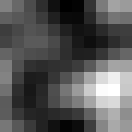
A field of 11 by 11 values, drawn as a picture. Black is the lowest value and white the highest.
Roughest part: middle right. Ninth with the lowest average: top middle. Mirror symmetry: none. Ninth with the highest average: bottom right.
